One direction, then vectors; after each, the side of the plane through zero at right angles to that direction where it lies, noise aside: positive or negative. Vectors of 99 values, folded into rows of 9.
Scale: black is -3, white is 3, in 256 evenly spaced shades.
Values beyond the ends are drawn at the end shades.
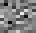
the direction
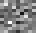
negative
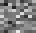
positive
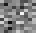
positive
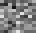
positive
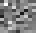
negative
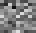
positive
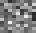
negative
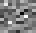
negative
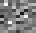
negative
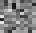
positive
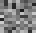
positive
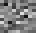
positive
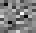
positive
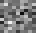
negative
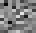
positive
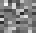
negative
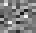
negative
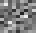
negative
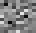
positive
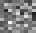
negative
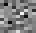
positive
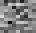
positive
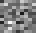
negative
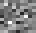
negative
